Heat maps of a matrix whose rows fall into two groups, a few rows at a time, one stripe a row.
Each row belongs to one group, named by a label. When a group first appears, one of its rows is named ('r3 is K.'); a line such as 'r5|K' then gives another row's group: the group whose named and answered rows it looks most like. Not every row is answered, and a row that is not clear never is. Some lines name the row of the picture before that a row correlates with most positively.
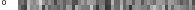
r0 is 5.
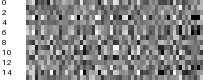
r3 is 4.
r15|4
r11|5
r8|5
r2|5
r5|4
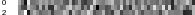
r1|5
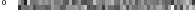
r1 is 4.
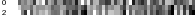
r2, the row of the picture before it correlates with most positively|0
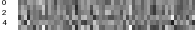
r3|4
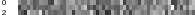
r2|5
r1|4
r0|5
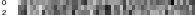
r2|5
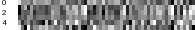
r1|4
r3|4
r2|4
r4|5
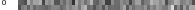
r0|5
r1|4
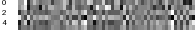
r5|4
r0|4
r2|4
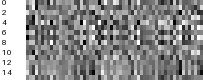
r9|5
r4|5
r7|4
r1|4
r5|4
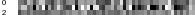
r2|4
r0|5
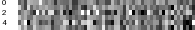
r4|4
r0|5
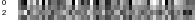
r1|5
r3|5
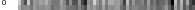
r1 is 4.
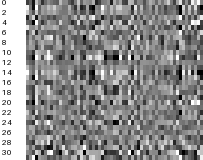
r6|4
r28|5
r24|5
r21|5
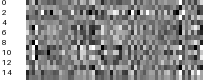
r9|4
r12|5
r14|4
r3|4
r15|4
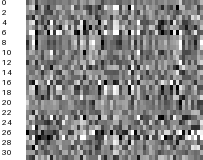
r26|4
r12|4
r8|4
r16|5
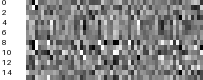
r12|5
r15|5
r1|4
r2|5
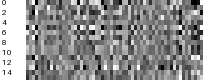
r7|4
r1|5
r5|4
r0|4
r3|5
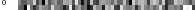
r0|5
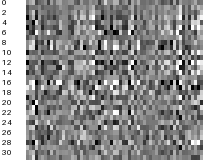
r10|4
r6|5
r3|4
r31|4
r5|4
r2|4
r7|4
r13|5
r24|5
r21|4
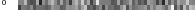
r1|4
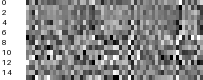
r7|4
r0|4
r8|5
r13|5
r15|5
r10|5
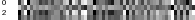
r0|4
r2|4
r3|4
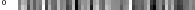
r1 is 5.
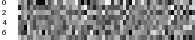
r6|5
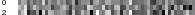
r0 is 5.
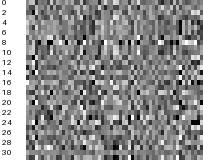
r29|5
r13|4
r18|5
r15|4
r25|4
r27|4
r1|5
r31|5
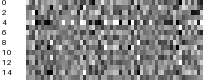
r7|5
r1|5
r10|4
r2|4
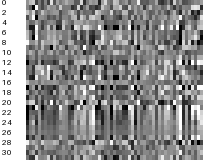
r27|4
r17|4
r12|4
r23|4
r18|5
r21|4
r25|4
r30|4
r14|5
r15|5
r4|5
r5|5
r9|5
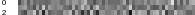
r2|5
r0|4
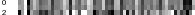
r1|4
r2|4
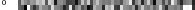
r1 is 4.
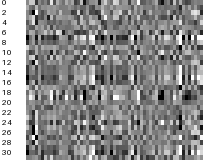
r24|5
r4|4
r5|5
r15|4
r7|4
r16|4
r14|4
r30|4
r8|4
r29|4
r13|4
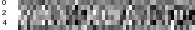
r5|4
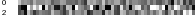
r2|4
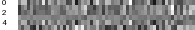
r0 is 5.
